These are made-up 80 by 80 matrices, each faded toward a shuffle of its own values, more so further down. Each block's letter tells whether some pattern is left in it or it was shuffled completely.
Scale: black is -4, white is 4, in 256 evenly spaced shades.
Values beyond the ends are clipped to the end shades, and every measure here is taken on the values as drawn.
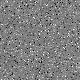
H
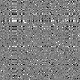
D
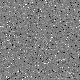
H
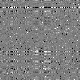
D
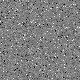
H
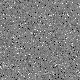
H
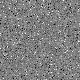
H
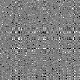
D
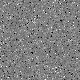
H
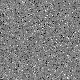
H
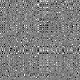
D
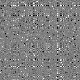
D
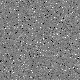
H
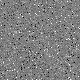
H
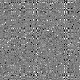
D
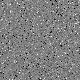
H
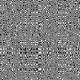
D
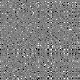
D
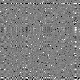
D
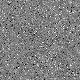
H
